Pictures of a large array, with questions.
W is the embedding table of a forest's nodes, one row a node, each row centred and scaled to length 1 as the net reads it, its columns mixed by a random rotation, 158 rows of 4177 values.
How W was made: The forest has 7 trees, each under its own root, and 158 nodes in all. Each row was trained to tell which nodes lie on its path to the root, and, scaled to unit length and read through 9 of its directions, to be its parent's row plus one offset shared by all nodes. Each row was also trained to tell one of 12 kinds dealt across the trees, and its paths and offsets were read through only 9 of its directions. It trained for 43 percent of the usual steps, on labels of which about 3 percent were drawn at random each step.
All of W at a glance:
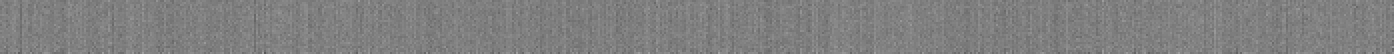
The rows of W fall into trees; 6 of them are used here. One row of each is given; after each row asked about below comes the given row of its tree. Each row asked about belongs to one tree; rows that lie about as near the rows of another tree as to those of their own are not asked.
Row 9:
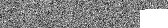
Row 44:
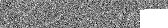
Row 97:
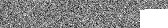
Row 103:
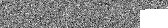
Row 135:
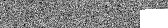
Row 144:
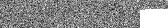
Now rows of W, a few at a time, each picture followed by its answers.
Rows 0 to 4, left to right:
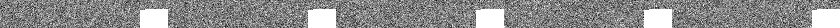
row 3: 44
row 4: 103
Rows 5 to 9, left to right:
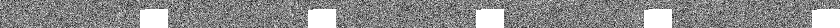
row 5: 44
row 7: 135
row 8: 44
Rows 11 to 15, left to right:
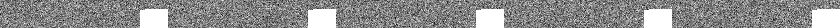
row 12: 103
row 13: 103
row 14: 9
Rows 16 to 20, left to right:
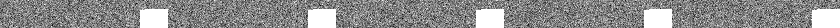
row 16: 97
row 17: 144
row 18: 44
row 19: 135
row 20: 135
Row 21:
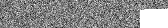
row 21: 135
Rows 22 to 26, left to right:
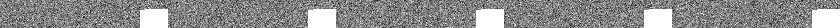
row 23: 97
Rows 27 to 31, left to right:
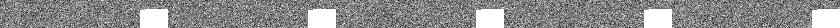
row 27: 135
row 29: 44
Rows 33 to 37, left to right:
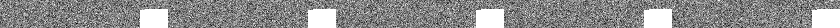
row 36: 103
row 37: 44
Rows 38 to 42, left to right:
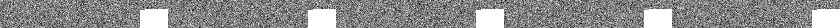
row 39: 9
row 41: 44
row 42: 103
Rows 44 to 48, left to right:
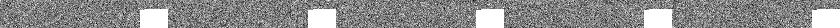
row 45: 144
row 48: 103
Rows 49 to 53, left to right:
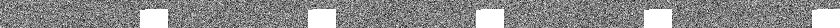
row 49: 103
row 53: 135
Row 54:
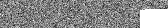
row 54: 144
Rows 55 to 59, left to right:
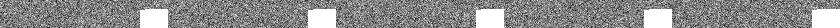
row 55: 44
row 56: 103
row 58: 97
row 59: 97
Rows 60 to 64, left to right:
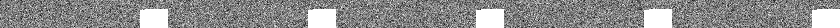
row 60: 135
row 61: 103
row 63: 44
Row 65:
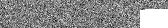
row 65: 103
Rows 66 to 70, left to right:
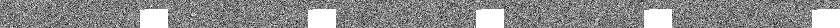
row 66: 44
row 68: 135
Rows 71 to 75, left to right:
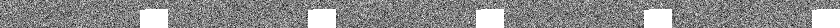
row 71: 144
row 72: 144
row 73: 44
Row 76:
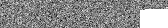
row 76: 44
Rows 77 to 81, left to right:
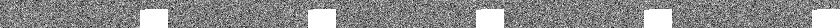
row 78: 103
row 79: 144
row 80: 97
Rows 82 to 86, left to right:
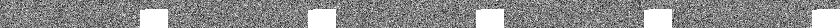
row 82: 103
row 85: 44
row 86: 103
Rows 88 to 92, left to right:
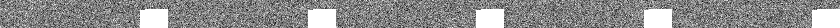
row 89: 103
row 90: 97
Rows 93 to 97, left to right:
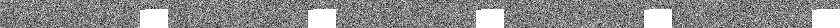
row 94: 9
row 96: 144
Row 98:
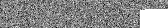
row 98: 135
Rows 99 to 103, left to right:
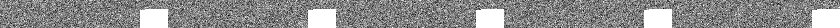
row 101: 9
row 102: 135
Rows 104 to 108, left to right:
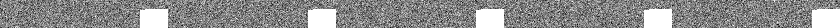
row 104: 135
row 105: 144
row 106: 103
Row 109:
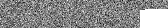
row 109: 9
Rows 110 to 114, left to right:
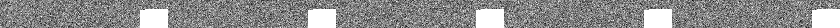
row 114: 9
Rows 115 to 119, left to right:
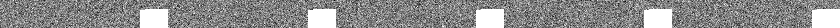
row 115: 144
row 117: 103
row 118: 144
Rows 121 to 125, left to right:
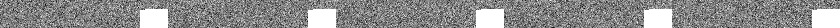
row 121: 103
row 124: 44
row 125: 135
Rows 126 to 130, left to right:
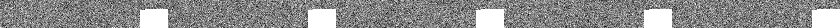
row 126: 103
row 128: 44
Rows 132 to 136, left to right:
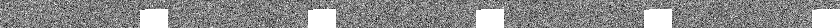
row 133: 103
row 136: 44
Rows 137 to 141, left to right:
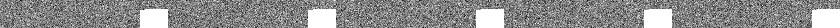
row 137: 9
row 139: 135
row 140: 135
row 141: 144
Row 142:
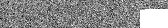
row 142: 97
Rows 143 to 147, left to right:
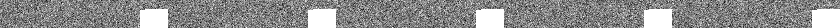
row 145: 9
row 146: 103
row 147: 9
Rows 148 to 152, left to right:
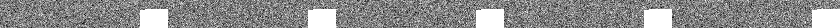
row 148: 9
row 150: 103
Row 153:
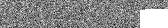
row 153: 103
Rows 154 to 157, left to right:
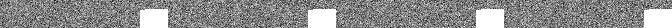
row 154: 97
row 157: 44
